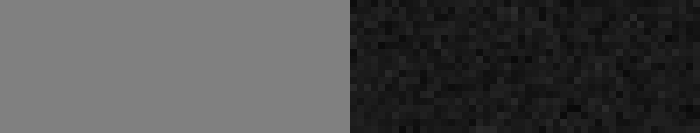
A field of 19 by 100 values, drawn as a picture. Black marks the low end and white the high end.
It is made of 1 by 2 panels. Panel 1,1: middling, flat. Panel 1,2: very low, fine-grained, faint in contrast.
